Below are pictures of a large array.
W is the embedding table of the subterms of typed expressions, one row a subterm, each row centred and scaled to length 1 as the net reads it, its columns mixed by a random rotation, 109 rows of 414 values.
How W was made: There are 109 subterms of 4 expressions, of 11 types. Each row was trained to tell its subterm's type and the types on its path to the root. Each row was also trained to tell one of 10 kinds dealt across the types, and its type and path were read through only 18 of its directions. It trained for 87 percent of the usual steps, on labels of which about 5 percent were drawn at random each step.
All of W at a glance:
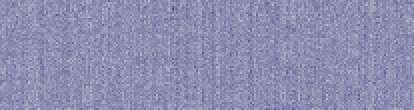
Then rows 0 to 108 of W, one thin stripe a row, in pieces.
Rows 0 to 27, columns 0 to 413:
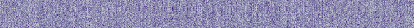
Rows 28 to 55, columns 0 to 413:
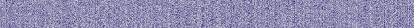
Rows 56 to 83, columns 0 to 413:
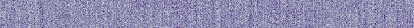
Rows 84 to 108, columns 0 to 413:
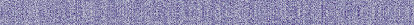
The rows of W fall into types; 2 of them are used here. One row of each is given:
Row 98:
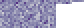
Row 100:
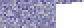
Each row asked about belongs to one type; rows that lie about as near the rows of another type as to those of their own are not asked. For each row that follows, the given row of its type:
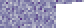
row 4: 100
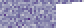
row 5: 100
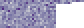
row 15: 98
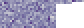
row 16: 100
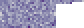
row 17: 100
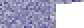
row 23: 100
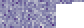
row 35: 98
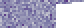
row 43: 98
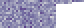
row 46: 98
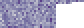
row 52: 98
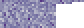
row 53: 98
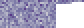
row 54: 98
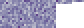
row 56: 100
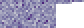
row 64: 100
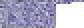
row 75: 98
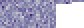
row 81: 98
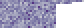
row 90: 100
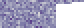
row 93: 98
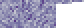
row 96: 100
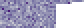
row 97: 98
